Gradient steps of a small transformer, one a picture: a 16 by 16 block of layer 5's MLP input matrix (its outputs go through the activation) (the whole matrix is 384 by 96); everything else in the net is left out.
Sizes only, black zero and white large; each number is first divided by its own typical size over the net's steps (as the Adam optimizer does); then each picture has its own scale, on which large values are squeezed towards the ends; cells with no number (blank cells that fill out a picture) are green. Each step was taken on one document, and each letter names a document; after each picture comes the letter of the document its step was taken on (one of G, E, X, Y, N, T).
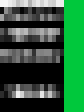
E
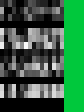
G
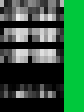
E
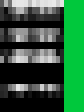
E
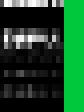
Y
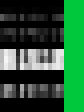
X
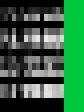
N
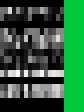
N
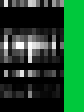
Y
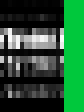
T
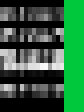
X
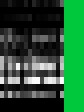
T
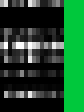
Y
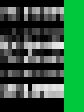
N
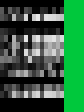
N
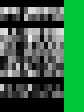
G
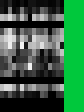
X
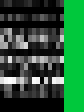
T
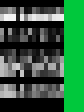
X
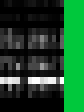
T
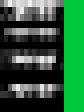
E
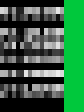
G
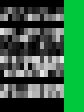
G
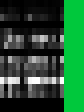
T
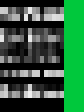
N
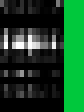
Y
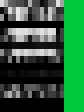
E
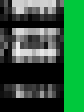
E
